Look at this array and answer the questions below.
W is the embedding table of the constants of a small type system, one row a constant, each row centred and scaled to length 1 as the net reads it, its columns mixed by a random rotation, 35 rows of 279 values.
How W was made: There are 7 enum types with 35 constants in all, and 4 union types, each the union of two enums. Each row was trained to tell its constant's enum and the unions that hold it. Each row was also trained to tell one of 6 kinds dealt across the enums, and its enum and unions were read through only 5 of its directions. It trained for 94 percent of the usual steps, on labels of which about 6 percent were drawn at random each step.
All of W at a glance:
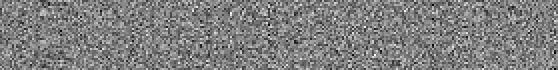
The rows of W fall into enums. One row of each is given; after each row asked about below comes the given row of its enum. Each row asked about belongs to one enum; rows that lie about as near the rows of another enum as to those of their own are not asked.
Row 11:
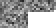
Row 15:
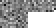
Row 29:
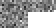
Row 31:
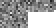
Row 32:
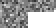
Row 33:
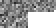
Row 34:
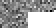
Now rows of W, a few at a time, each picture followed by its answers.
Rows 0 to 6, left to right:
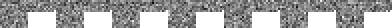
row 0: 33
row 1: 31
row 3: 32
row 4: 15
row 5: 31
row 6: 31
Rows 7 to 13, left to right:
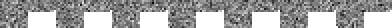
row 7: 11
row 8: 34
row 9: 29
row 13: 33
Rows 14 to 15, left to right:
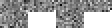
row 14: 29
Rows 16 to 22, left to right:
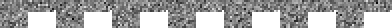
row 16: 29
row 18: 33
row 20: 11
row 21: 31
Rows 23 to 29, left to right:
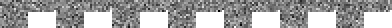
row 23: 34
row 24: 11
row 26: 29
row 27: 15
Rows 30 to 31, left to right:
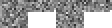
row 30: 32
